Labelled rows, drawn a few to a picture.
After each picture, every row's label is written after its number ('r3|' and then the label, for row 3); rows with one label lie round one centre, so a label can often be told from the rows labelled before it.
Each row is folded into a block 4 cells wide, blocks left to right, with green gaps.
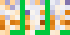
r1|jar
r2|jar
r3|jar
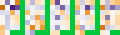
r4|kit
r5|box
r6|kit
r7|kit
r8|kit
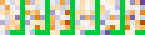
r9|box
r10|box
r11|jar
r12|box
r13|box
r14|jar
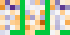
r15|kit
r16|jar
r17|kit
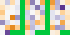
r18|box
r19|kit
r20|kit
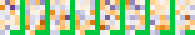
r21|kit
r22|jar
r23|box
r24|jar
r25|kit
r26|kit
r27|box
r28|box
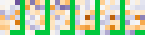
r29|jar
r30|kit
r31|kit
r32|box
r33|box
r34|box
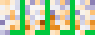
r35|box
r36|jar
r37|jar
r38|jar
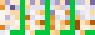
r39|kit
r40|jar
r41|jar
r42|jar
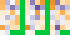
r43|kit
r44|kit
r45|kit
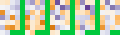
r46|box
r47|jar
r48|kit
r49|kit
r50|kit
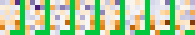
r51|jar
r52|kit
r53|kit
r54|kit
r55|jar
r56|box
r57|jar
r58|jar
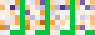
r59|kit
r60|jar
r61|kit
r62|kit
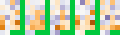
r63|jar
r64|box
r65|box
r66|jar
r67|box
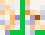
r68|box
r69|box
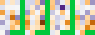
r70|box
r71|jar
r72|kit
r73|jar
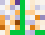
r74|jar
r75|box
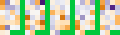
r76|kit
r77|jar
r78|box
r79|jar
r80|kit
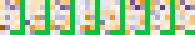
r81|kit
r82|box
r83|kit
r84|box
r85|box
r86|kit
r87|kit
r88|kit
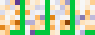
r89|jar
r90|box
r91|jar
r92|box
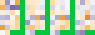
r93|kit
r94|box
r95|box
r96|box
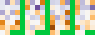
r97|jar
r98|kit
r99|jar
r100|kit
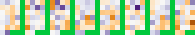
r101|box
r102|kit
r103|kit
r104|box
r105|box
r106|kit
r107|box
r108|jar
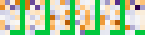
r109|kit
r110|kit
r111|jar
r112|box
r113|jar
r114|kit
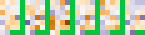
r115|box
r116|box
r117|jar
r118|box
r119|box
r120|box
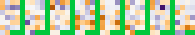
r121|kit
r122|box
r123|kit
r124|jar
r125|jar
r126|kit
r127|kit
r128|box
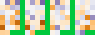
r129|jar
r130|jar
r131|kit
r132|box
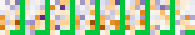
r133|jar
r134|box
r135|kit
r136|jar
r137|jar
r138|jar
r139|kit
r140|box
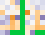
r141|box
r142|box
